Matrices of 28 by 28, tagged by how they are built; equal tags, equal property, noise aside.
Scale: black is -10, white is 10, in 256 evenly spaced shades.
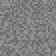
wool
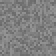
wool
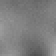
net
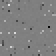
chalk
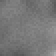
net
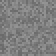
wool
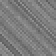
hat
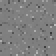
chalk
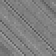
hat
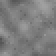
net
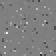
chalk
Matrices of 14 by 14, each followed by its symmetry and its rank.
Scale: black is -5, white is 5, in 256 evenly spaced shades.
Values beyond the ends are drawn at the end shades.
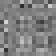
antisymmetric, rank two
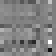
neither, rank two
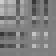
symmetric, rank one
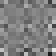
antisymmetric, rank two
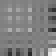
symmetric, rank one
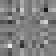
antisymmetric, rank two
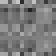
neither, rank two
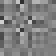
antisymmetric, rank two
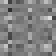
neither, rank two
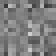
neither, rank two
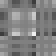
symmetric, rank one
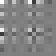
symmetric, rank one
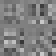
antisymmetric, rank two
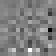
antisymmetric, rank two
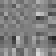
antisymmetric, rank two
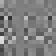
neither, rank two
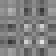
symmetric, rank one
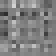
antisymmetric, rank two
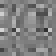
neither, rank two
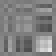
symmetric, rank one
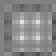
symmetric, rank one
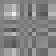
symmetric, rank one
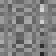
neither, rank two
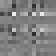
neither, rank two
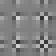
symmetric, rank one
